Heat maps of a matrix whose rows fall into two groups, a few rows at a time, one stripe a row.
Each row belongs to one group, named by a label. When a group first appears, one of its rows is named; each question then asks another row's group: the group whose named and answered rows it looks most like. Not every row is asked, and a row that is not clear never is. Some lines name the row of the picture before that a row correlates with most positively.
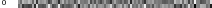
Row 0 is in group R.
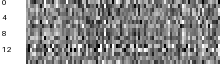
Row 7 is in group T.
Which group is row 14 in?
T
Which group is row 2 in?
R
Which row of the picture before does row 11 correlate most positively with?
0
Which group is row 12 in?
T
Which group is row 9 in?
R
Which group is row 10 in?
T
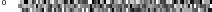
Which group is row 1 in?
R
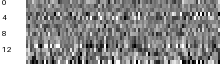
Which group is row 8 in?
T
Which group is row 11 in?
T
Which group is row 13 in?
T
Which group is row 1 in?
T
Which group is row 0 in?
R
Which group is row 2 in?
R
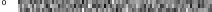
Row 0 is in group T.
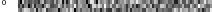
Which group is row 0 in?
T
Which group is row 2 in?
R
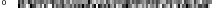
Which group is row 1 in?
T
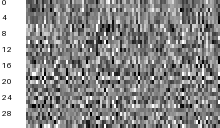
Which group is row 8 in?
T
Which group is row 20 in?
R
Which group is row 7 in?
R
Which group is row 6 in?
R
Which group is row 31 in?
T
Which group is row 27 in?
T
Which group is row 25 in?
R
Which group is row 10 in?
T
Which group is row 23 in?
T
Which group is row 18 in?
R
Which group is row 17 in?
R
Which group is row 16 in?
R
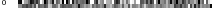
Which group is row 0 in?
T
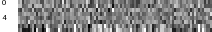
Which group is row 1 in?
T
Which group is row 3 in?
R
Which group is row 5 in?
R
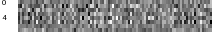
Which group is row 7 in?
R
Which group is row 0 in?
R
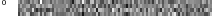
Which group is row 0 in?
T
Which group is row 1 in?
T
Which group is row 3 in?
T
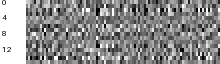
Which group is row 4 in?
R
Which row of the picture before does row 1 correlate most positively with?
1
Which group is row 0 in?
T
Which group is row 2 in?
R
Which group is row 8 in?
R
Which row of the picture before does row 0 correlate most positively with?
0
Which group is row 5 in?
T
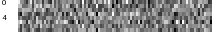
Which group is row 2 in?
R
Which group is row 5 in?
T
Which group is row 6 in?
T
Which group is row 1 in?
T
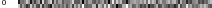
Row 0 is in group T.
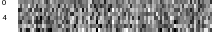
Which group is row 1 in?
R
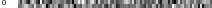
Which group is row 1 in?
R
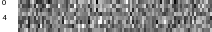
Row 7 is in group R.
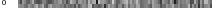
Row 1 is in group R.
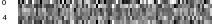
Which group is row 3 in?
R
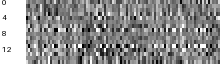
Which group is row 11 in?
R
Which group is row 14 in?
T
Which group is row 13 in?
R
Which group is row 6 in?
T
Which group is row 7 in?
R
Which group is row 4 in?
T
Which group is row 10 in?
T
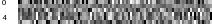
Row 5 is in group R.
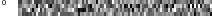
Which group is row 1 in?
R
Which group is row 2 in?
T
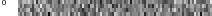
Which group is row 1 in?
T
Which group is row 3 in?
R
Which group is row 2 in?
T
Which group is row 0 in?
R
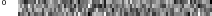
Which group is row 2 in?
T
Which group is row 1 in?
R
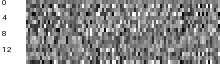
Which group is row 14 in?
T
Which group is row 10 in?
R
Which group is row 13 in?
R
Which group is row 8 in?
T
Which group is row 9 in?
R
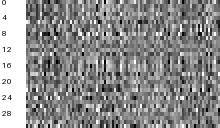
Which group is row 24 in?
T
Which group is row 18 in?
R
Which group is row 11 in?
R
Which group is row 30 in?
R
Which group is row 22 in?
R
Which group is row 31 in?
T
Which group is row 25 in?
R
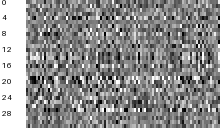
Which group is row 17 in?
R
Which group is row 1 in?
T
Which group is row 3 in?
R
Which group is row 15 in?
R
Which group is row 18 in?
R
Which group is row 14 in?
R
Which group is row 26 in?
R
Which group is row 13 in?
R
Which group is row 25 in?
T
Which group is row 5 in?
R
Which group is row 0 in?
R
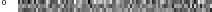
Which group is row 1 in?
R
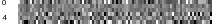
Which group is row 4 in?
R
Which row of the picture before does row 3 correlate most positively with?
2
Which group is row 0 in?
T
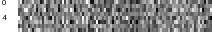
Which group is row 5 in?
T
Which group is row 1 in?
R
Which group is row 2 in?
R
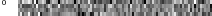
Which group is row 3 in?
T
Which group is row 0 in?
R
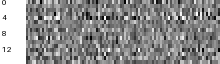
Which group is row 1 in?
T
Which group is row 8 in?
T
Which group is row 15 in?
R
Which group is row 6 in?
T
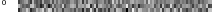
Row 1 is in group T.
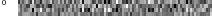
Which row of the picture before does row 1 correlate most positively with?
1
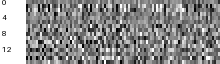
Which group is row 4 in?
R
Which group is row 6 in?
T
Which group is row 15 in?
T
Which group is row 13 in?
R
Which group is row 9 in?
T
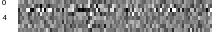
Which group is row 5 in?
T
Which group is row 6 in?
R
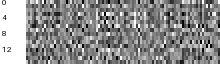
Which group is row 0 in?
R
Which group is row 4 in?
R
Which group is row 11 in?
R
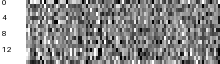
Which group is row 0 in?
R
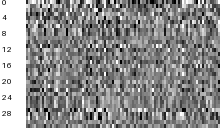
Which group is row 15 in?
T
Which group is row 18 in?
T
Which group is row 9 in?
R
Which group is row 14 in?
T
